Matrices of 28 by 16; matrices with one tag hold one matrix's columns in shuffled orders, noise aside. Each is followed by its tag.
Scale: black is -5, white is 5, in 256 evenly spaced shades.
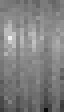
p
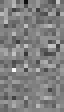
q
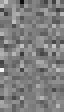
q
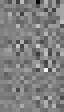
q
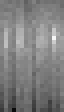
p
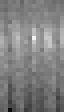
p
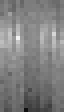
p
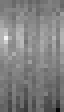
p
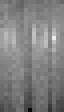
p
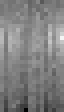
p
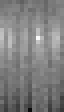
p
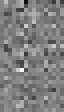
q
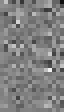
q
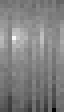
p
